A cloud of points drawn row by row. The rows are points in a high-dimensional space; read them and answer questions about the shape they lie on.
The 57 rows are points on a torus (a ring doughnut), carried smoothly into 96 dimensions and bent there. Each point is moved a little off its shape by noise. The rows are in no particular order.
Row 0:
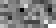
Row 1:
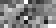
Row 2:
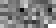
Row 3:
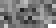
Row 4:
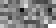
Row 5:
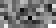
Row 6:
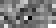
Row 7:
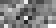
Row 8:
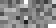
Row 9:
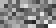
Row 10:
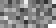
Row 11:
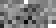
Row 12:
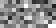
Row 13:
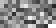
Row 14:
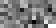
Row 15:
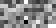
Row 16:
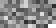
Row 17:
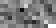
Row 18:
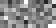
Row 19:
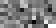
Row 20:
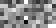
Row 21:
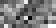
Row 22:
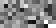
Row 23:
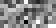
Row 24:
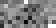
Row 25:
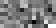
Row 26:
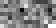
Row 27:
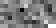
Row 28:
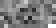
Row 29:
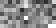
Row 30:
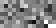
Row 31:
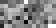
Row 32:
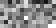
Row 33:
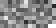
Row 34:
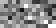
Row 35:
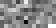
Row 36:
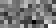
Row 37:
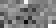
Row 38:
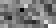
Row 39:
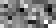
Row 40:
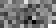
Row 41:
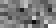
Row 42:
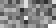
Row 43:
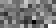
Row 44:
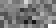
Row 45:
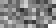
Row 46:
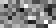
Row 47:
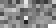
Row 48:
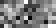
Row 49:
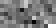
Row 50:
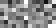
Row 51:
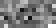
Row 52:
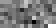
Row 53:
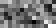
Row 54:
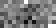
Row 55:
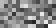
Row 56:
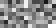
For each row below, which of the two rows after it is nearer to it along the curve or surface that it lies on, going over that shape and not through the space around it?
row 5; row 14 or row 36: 36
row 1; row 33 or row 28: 28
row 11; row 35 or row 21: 35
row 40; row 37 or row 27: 37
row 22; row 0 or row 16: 16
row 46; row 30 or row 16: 30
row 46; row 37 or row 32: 32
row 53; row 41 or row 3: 3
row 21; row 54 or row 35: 35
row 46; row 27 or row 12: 12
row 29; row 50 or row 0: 0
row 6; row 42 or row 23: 23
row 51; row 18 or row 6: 6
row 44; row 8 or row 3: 3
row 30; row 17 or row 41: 41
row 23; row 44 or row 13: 44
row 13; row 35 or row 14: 14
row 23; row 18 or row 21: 21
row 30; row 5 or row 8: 8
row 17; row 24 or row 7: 24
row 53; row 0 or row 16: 0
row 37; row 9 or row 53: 53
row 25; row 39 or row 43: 43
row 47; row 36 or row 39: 39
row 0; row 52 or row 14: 52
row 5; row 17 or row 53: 53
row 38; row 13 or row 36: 36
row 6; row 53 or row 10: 53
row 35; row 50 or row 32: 32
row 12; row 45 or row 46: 46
